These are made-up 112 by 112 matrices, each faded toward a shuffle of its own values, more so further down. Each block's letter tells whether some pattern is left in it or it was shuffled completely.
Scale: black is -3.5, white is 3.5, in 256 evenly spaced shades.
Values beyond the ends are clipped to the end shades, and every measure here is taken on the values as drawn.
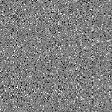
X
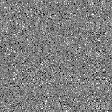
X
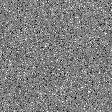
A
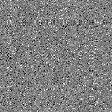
X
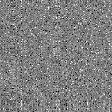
X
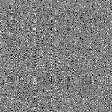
X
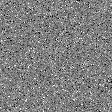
A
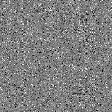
X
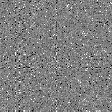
X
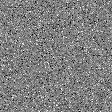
A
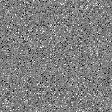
X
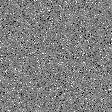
A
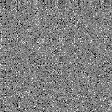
X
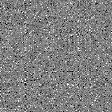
X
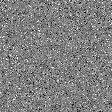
A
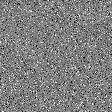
A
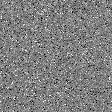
A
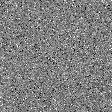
A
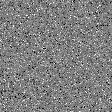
A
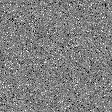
A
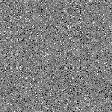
X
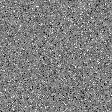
A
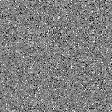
X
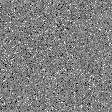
A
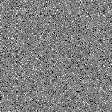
X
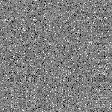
X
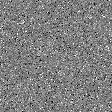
A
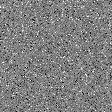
A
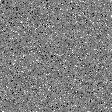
A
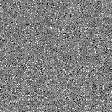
X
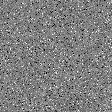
A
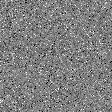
A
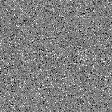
X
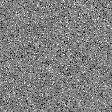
X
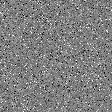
A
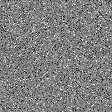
A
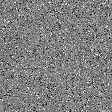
A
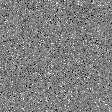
A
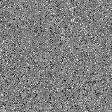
X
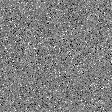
A
